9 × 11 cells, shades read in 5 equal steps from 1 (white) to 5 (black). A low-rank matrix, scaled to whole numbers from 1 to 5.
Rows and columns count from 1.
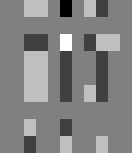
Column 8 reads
2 3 4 3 3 2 3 3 3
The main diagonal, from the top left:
3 3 4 2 3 4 3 3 2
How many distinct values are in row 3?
4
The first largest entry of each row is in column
6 1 3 6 6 6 1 6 3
